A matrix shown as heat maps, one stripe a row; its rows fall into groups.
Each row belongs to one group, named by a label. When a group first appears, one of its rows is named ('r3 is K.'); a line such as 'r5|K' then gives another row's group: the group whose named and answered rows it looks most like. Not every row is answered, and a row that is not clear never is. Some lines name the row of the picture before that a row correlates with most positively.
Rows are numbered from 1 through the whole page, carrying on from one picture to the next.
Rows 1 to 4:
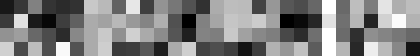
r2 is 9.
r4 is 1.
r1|9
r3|9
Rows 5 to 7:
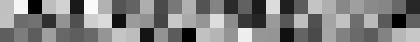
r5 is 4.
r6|1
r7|9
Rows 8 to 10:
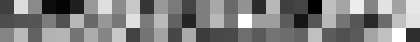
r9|9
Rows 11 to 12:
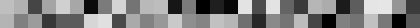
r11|4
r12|1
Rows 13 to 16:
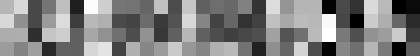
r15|4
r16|1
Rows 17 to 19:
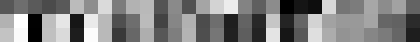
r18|4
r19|4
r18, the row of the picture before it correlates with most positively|15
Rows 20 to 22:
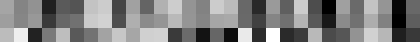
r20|1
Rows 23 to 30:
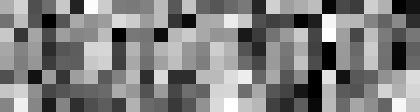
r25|1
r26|1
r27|1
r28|9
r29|9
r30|9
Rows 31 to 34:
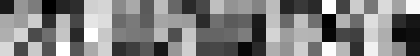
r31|9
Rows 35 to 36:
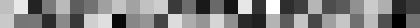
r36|1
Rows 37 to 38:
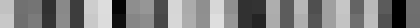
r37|1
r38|1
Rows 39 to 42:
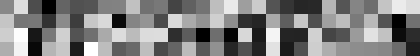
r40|1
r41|4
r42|4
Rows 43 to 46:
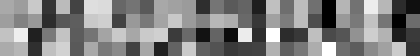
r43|1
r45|4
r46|4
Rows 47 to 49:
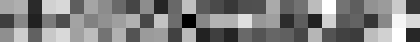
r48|9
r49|4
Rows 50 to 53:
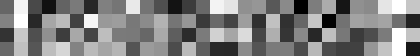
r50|9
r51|4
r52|9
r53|4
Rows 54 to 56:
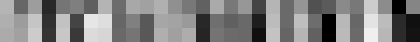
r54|1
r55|1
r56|1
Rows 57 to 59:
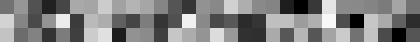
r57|9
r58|4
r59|1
